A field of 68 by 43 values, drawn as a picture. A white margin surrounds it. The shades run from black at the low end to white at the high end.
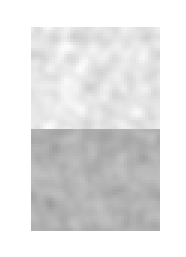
It is made of 2 by 1 panels. Panel 1,1: very high, blotchy, faint in contrast. Panel 2,1: high, blotchy, faint in contrast.
